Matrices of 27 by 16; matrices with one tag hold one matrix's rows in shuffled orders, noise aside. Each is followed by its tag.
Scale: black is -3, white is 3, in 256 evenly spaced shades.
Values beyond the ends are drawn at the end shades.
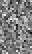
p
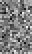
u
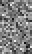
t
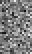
u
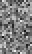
t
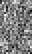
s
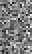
u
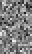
t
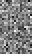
s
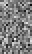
s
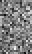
u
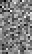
u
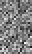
s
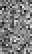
u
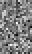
p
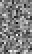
p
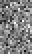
u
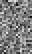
p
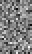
p
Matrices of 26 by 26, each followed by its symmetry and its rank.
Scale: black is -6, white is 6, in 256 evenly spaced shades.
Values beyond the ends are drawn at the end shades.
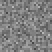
antisymmetric, full rank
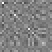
symmetric, rank five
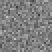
antisymmetric, full rank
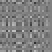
neither, rank two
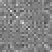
symmetric, rank five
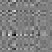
neither, rank two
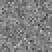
antisymmetric, full rank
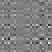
neither, rank two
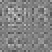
symmetric, rank three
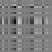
neither, rank one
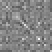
symmetric, rank five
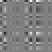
neither, rank one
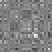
symmetric, rank three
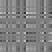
neither, rank one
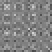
symmetric, rank three
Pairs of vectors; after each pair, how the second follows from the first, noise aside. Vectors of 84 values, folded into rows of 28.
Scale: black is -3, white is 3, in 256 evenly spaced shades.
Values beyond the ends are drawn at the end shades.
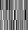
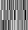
sign-scrambled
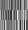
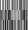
shuffled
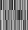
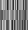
shuffled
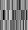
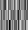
shuffled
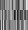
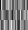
shuffled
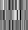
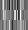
sign-scrambled
